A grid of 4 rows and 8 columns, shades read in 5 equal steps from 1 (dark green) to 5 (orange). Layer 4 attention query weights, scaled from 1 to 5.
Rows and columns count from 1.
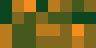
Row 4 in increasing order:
2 2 3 3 3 3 4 4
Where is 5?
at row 1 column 3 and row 3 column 7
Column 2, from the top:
4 3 2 2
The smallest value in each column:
1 2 2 1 2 2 1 1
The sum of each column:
10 11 11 11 13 11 12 10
